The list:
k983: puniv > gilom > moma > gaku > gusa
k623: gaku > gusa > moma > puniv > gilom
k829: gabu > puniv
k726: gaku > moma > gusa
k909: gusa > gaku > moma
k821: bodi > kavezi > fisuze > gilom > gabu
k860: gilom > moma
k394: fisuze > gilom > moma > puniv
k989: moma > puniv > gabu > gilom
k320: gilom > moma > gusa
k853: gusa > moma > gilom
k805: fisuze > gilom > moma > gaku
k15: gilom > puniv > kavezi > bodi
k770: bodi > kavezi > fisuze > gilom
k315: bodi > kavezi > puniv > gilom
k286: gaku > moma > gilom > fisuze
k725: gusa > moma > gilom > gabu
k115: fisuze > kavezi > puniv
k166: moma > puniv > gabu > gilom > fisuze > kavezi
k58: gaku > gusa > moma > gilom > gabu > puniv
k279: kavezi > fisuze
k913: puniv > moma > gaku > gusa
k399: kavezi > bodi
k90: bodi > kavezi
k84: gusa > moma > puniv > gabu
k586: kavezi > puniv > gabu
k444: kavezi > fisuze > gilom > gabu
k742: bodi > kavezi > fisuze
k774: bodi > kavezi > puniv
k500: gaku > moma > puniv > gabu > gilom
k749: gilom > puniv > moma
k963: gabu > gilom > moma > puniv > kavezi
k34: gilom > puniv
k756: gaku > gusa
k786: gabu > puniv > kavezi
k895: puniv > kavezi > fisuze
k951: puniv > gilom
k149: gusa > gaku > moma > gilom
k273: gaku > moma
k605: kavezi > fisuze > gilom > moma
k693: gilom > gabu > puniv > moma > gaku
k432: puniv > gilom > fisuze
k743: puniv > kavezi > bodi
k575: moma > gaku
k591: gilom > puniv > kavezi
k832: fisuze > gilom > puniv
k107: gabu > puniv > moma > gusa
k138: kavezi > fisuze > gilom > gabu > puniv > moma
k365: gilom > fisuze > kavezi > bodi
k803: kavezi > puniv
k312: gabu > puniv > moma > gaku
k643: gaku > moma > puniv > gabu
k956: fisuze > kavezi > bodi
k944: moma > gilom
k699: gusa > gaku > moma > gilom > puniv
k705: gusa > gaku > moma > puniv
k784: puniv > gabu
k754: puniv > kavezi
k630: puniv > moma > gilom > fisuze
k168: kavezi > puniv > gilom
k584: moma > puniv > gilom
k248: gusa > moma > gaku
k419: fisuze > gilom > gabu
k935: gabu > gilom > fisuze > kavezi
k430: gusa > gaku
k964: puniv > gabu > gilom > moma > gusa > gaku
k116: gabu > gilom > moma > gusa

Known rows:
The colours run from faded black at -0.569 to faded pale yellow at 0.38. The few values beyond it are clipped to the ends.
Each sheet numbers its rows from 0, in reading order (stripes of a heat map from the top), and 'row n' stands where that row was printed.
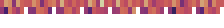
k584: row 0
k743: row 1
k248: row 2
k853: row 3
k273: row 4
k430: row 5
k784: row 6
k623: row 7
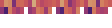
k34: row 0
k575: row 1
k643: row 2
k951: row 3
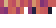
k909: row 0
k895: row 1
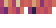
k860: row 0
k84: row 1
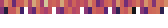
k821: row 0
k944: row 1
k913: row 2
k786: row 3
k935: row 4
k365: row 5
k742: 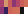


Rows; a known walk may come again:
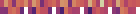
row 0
k399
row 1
k963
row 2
k951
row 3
k320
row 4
k805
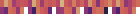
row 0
k705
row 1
k286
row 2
k273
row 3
k956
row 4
k643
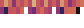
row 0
k84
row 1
k726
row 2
k742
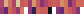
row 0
k860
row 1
k279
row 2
k774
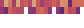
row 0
k149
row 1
k430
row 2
k315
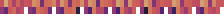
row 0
k913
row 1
k15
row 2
k365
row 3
k168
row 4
k584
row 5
k432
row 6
k394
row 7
k623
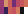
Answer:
k935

